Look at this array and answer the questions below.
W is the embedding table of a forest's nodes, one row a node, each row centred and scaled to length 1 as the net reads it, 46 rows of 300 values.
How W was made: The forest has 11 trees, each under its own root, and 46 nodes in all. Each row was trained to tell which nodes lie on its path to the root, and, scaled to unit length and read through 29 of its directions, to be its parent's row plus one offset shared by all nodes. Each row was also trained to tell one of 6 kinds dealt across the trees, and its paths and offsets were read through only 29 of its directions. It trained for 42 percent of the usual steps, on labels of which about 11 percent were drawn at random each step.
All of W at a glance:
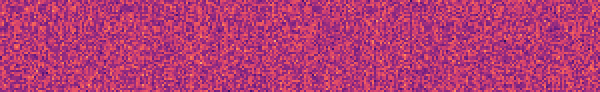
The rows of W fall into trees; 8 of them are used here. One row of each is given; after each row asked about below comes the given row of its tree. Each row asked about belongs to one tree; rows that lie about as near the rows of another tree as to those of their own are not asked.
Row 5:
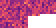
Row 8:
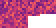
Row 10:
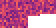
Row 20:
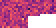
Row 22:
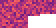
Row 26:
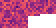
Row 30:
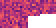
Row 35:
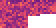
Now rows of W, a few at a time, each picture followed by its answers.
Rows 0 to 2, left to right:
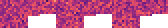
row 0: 8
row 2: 35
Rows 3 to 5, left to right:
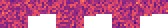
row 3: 5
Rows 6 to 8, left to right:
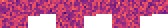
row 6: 30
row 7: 10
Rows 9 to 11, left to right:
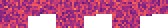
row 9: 20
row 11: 26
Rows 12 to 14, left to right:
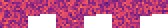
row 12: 26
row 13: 22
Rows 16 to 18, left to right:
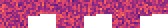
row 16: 10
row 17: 30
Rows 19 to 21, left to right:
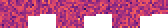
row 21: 5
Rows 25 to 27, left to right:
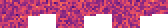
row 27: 20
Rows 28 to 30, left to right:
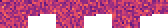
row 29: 35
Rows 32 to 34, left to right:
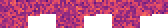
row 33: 26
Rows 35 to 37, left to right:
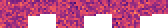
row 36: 35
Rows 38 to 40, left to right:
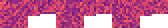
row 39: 10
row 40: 8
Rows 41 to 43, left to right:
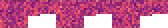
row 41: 10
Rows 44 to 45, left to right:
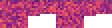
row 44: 35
